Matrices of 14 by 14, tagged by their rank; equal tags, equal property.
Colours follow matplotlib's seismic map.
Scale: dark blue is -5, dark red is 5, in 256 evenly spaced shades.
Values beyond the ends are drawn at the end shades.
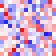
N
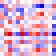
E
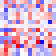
E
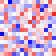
N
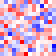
N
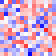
N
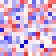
N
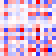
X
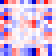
X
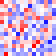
N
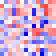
E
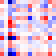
X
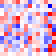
E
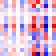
X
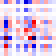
X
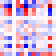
X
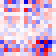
E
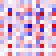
X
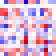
E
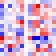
E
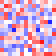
N
